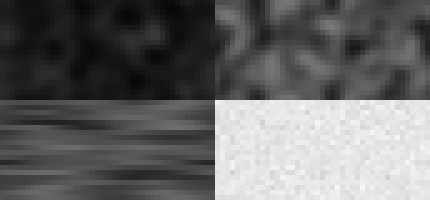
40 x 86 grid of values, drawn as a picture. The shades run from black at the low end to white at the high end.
It is made of 2 by 2 panels. Panel 1,1: very low, blotchy, faint in contrast. Panel 1,2: low, blotchy. Panel 2,1: low, streaked across. Panel 2,2: very high, fine-grained, faint in contrast.
